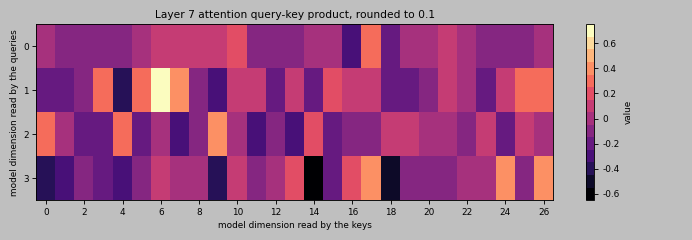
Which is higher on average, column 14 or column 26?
column 26
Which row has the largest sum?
1
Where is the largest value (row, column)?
1 6
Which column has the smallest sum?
18
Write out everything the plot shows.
Title: Layer 7 attention query-key product, rounded to 0.1
x-axis: model dimension read by the keys, ticks 0 2 4 6 8 10 12 14 16 18 20 22 24 26
y-axis: model dimension read by the queries, ticks 0 1 2 3 (0 at the top)
Colour bar: value, ticks -0.6 -0.4 -0.2 0 0.2 0.4 0.6
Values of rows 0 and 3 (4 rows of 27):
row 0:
0 -0.1 -0.1 -0.1 -0.1 0 0.1 0.1 0.1 0.1 0.2 -0.1 -0.1 -0.1 0 0 -0.3 0.3 -0.2 0 0 0.1 0 -0.1 -0.1 -0.1 0
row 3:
-0.4 -0.3 -0.1 -0.2 -0.3 -0.1 0.1 0 0 -0.4 0.1 -0.1 0 0.2 -0.6 -0.2 0.2 0.4 -0.5 -0.1 -0.1 -0.1 0 0 0.4 -0.1 0.4
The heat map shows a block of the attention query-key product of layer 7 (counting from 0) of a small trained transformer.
